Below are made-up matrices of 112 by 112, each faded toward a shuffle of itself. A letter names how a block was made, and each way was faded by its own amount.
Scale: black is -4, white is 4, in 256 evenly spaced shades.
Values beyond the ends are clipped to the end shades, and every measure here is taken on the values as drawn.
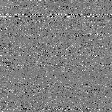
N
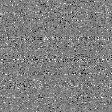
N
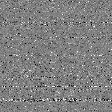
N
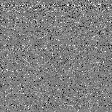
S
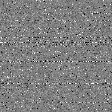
S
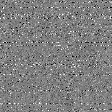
N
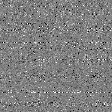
N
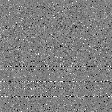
N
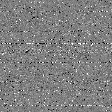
S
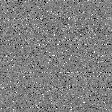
S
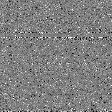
S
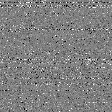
N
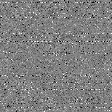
N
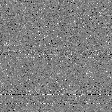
S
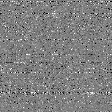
N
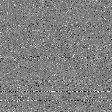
S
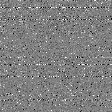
N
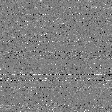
N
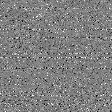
S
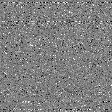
S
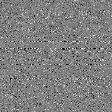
N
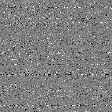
N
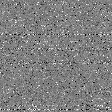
S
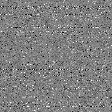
N
